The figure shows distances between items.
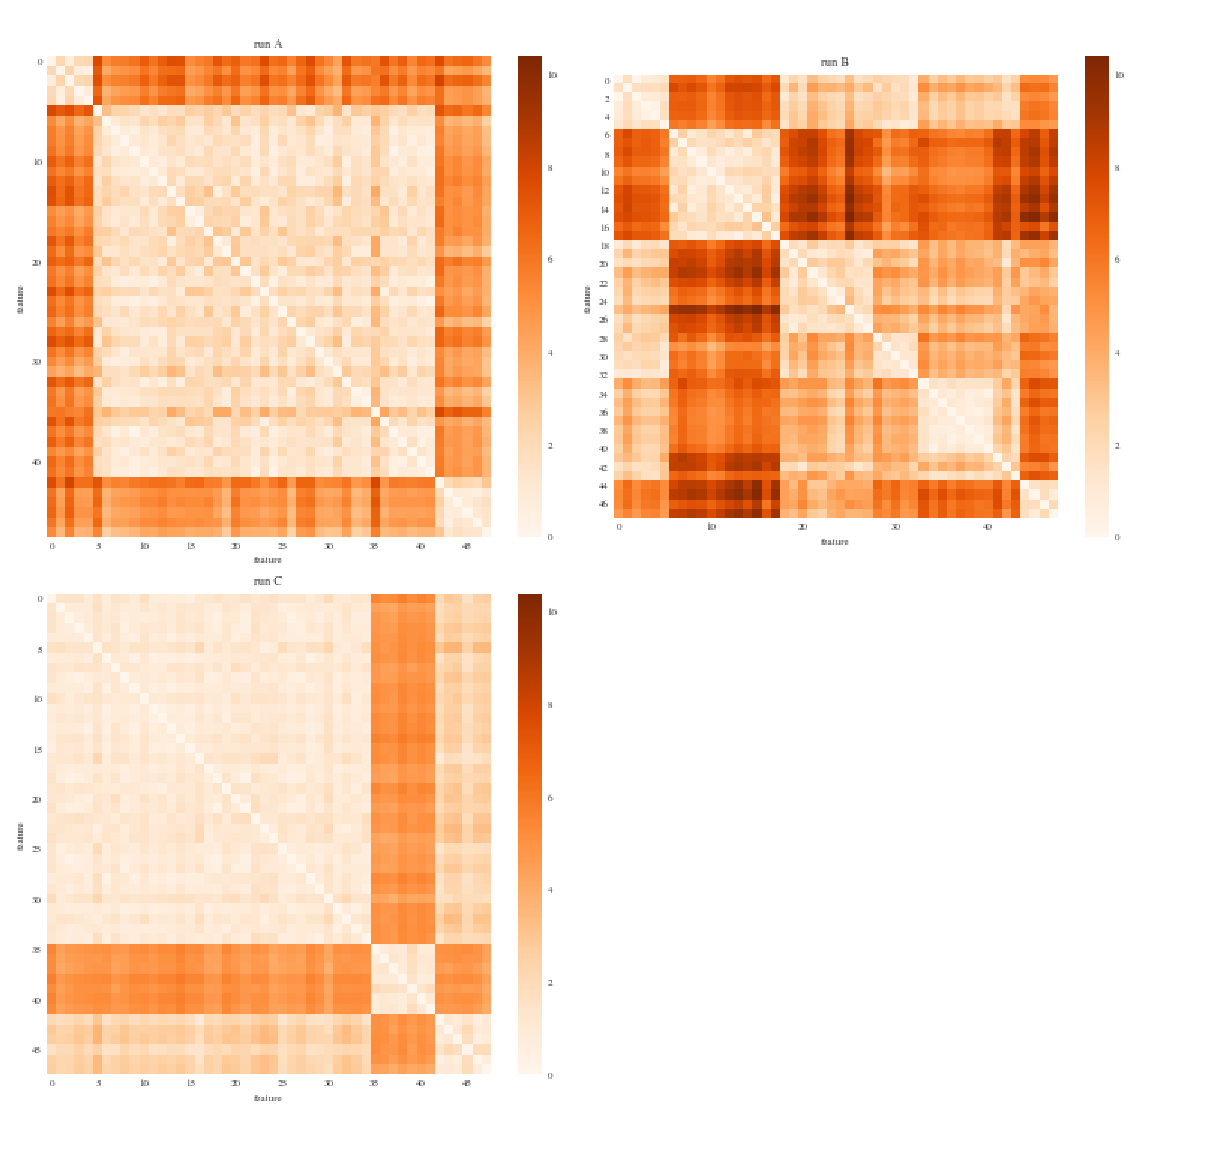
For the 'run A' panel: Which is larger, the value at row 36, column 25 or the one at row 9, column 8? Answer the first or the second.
the first
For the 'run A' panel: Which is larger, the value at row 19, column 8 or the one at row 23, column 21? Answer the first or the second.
the second
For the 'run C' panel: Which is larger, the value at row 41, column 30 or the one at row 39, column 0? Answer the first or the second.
the second
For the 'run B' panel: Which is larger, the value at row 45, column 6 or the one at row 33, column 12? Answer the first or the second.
the first
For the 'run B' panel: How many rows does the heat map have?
48
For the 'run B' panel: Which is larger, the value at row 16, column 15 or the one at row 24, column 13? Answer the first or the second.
the second
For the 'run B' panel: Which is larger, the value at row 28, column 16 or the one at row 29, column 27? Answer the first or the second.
the first
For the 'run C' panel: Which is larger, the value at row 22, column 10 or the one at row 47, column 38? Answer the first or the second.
the second
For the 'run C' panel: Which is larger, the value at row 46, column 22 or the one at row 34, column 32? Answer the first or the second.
the first
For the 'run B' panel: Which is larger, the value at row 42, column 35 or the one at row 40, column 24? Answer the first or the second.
the first
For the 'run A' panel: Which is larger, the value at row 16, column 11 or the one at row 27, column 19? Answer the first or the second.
the second
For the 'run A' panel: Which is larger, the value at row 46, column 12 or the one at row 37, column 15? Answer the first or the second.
the first
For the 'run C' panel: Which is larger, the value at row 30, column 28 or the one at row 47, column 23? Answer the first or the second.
the second
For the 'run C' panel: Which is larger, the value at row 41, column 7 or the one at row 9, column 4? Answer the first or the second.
the first
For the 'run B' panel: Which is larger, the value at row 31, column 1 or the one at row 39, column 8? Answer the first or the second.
the second
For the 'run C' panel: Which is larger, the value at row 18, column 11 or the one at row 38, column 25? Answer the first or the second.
the second
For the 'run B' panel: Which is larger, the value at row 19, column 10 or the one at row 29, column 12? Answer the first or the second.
the first
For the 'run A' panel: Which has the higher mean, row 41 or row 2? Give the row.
2
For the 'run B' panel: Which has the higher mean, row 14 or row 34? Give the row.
14
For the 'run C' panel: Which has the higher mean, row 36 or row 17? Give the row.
36
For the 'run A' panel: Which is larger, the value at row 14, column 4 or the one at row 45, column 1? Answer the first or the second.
the first
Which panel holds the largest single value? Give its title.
run B
